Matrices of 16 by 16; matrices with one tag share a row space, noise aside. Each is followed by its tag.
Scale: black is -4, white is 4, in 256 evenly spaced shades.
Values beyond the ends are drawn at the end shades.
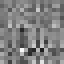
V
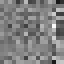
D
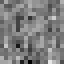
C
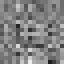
C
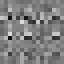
V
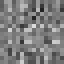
V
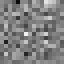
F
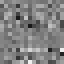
C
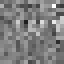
D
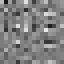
F
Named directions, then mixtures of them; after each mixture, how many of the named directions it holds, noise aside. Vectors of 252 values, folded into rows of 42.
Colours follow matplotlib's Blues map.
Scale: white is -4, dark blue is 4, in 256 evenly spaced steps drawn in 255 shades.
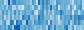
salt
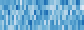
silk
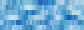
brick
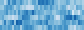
two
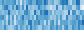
one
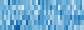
one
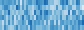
one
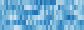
two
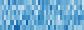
one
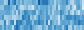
three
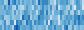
two
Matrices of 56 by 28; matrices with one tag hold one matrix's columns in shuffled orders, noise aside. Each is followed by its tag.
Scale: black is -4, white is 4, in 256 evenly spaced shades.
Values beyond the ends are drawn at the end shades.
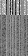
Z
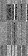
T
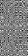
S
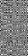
S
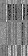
T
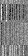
T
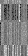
T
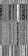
T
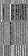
T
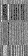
T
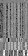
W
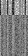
Z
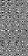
S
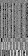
W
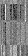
T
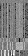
W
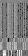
W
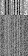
Z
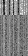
Z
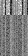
Z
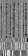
W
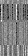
T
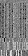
W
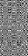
S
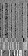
W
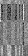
T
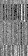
T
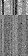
Z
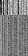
Z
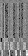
W
